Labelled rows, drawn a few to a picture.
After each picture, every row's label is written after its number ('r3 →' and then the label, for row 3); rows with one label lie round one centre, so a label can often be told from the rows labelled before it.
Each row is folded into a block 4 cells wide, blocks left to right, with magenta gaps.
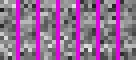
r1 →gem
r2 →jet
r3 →gem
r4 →gem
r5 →jet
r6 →jet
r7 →jet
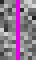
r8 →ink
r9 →gem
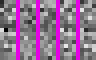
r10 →ink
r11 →gem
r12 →gem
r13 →ink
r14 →ink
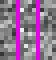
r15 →jet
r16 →ink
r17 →gem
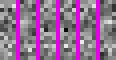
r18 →gem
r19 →jet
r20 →ink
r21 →ink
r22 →gem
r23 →jet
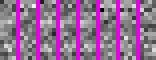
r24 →jet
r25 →gem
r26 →jet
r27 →jet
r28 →jet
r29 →gem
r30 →gem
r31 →ink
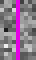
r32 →ink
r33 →jet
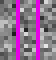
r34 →jet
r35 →ink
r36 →ink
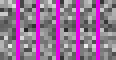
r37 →gem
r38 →ink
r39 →gem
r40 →ink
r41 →ink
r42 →ink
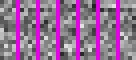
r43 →ink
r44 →gem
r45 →gem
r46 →jet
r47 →jet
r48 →gem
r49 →gem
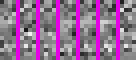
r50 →jet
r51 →ink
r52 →ink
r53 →jet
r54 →jet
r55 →jet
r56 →ink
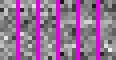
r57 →gem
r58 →gem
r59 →gem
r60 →jet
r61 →jet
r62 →jet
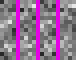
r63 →jet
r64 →gem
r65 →jet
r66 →gem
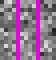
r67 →ink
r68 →gem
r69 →jet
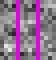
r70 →jet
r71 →jet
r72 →gem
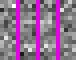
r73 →gem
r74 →jet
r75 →jet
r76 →ink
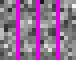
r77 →ink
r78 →jet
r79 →jet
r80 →gem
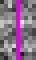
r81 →jet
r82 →jet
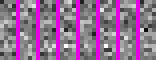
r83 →jet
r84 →gem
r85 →jet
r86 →ink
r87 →jet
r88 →ink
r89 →gem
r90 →ink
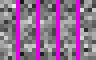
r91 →gem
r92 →jet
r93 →jet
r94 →jet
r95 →ink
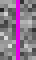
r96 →gem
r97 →jet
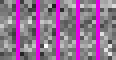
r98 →jet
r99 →jet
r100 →jet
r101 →gem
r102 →gem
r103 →gem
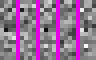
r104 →ink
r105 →gem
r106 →ink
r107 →jet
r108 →ink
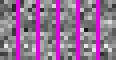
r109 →jet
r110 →ink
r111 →gem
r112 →gem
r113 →ink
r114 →jet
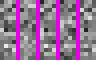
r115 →ink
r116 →gem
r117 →ink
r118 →jet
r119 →ink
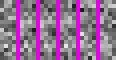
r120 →ink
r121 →jet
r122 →jet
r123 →jet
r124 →gem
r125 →gem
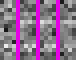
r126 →ink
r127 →jet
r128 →jet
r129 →jet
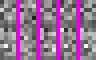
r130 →ink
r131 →gem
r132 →ink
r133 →ink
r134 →ink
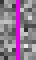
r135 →jet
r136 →ink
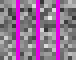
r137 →gem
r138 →gem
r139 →ink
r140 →gem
